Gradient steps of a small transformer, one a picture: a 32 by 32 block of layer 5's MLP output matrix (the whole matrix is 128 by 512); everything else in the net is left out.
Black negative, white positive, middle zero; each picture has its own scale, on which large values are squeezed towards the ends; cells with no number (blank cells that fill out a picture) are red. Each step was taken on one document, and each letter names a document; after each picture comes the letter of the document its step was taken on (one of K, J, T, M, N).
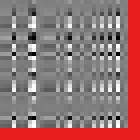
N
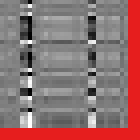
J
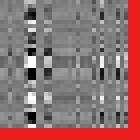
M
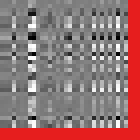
N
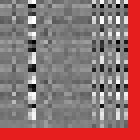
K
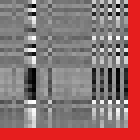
K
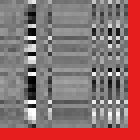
K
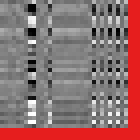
K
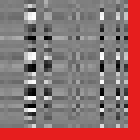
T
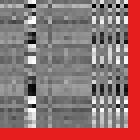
K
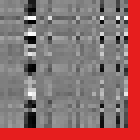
T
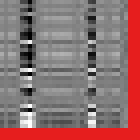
J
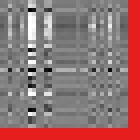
M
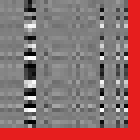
T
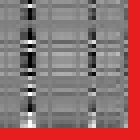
J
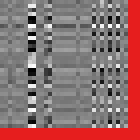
M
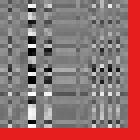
M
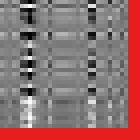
J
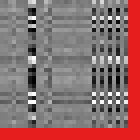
K
